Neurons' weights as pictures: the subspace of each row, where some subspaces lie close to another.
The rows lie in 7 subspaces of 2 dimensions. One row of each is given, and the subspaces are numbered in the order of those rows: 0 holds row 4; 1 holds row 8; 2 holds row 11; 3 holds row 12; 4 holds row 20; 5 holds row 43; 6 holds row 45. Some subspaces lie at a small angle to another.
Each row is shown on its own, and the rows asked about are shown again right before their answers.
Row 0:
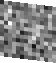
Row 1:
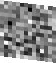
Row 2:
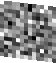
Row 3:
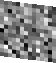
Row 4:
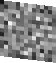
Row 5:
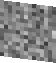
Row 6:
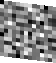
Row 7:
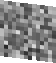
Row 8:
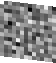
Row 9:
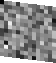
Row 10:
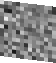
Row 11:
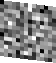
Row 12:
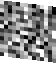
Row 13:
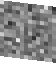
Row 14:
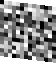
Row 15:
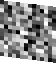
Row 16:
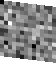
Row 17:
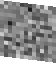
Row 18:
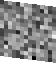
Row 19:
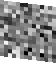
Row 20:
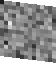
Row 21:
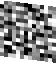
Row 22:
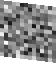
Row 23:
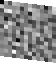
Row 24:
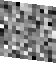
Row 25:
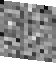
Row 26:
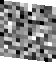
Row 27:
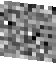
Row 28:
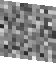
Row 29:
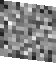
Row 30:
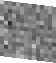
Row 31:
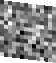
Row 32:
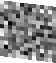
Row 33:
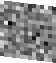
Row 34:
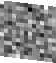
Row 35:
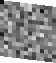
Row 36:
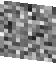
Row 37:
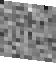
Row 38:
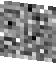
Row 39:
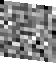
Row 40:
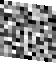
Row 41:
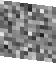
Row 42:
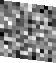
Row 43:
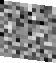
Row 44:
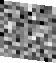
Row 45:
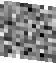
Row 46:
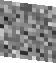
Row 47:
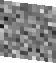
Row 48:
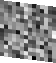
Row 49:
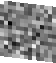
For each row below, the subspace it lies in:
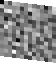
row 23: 1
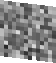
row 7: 3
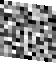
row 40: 1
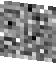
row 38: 2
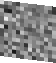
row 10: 1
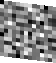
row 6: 6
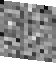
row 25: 2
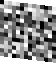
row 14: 6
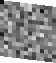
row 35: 5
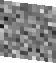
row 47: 2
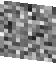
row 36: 5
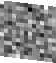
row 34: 6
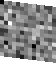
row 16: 4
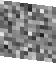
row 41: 5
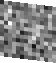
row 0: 4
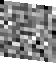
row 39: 3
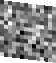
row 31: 4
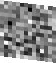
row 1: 1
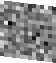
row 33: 0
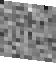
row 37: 6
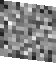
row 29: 0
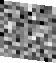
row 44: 5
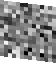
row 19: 6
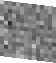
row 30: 4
